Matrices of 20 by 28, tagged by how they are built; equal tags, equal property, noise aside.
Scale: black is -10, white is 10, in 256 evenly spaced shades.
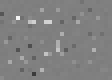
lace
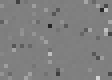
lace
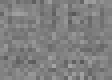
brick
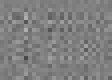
brick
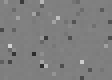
lace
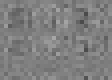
brick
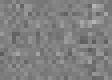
brick
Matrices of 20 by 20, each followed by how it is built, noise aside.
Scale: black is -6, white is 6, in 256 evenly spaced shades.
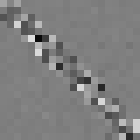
banded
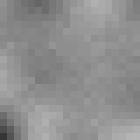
smooth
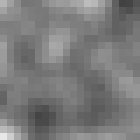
smooth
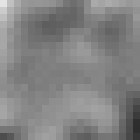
smooth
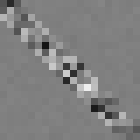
banded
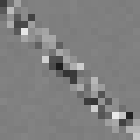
banded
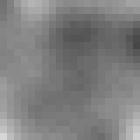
smooth
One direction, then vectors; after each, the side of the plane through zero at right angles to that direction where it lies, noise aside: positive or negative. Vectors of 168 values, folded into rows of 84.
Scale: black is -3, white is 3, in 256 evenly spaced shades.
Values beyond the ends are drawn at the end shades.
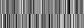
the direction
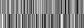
positive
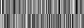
positive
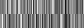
positive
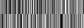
negative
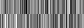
negative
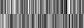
negative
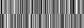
negative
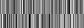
positive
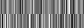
negative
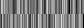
positive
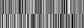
negative
